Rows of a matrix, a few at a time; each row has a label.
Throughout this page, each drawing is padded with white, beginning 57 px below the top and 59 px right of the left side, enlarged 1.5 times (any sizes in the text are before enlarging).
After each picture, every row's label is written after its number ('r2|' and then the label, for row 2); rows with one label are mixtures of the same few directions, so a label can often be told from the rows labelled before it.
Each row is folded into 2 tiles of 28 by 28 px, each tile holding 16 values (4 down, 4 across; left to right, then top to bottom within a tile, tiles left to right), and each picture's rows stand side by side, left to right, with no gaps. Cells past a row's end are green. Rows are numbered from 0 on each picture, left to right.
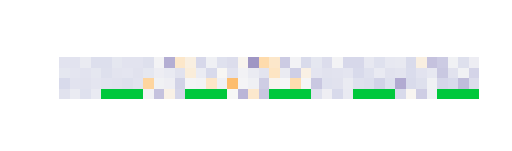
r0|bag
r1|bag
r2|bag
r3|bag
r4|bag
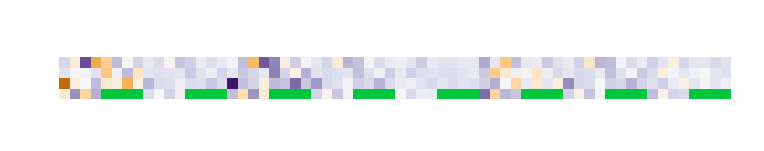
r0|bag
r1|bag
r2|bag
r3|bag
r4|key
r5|key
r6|bag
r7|key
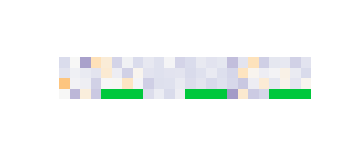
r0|bag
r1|bag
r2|key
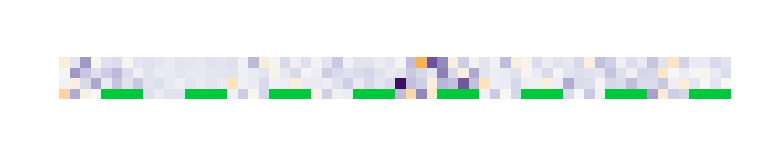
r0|key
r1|key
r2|bag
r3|key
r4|bag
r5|bag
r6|bag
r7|key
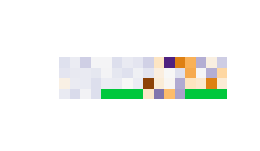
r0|bag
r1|bag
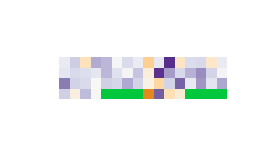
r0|bag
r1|key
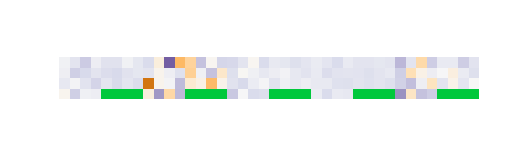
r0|key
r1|bag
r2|key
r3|key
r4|key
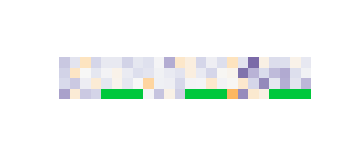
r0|key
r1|bag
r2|key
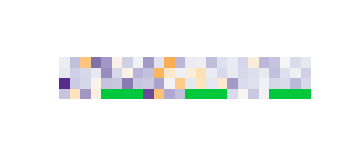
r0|bag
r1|key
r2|bag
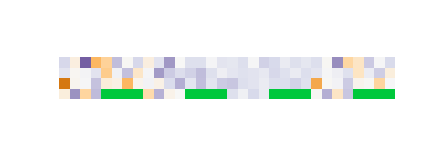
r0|bag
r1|key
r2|bag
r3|bag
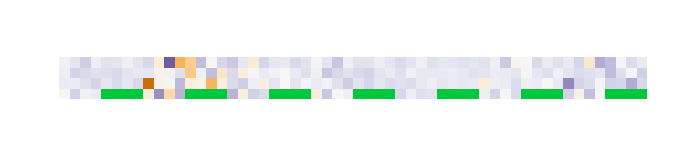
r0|key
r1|bag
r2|key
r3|key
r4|key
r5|bag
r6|bag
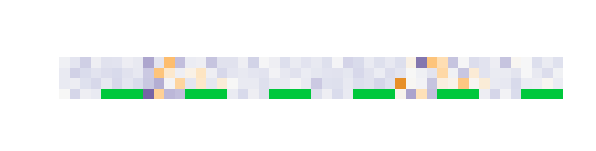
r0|key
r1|key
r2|bag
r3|bag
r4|bag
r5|bag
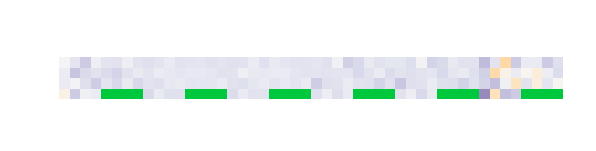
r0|key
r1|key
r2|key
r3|bag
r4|bag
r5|key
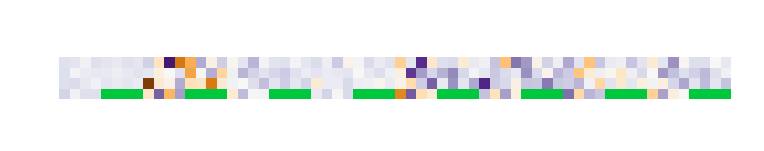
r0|key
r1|bag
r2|key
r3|bag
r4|key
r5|bag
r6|key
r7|key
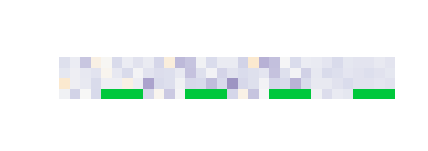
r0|bag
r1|bag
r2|bag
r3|key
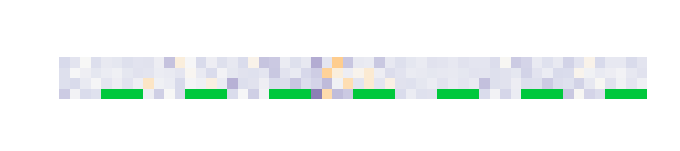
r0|key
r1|bag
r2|bag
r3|key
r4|key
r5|bag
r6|key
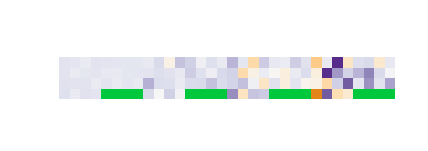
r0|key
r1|bag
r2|key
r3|key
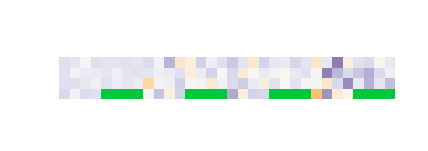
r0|key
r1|bag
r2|key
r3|key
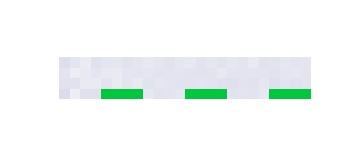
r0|key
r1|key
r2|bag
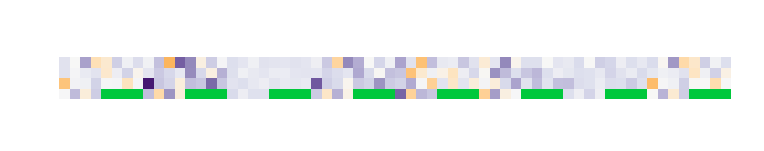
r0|bag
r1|bag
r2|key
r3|bag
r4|key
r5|key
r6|bag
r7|bag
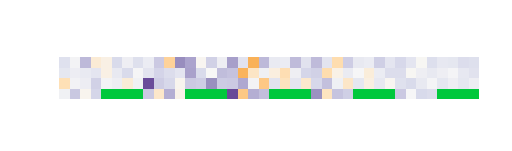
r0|bag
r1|bag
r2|key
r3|key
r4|key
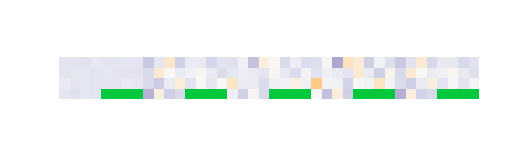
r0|bag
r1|key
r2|bag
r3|bag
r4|key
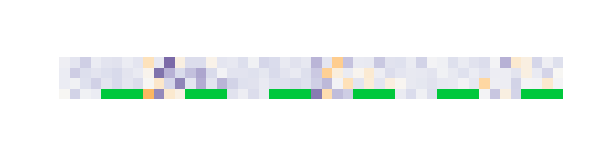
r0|key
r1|key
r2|bag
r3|key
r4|bag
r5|bag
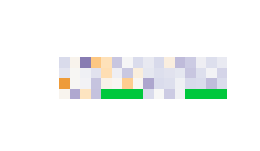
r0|bag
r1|bag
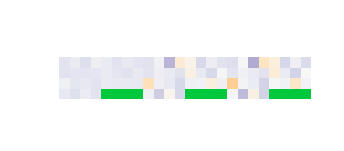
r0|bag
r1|bag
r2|bag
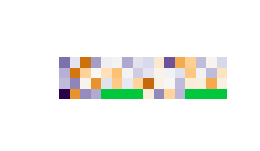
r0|key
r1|bag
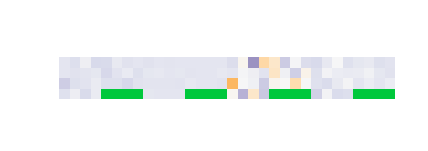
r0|bag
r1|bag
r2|bag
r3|key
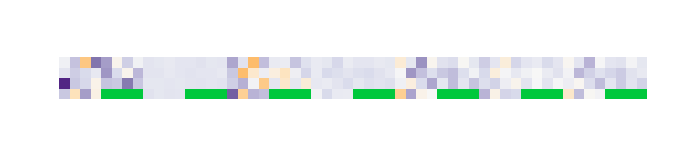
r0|bag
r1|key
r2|key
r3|key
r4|key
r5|key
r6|key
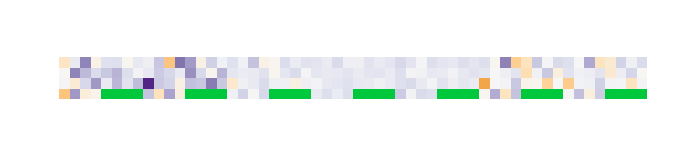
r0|key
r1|bag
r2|bag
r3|bag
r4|key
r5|bag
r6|bag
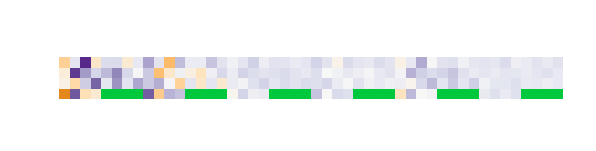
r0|key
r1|key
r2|key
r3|key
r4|key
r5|bag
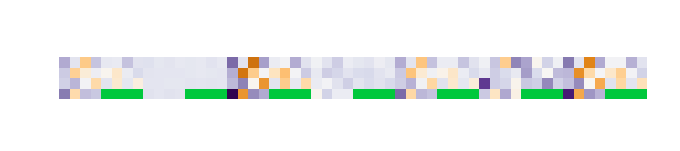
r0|key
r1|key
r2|key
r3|key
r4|key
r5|bag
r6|key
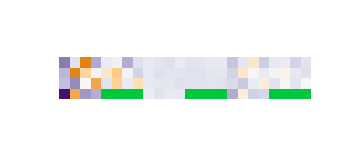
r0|key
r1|key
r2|key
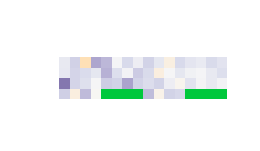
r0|bag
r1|key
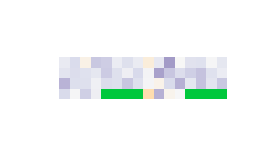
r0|bag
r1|key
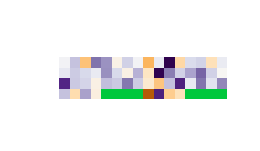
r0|bag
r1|key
